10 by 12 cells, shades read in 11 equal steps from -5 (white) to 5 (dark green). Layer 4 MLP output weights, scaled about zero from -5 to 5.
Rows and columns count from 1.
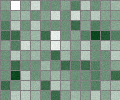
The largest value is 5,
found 2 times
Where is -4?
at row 4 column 6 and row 5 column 6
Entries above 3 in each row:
0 0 0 2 0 0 0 1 0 0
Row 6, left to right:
1 -2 0 -1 1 3 -1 1 -2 1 1 -2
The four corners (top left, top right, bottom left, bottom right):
0 -1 1 -2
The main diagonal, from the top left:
0 -1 1 -1 -1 3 3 1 1 -2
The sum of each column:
13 2 -8 -7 8 -5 2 6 1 12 5 -2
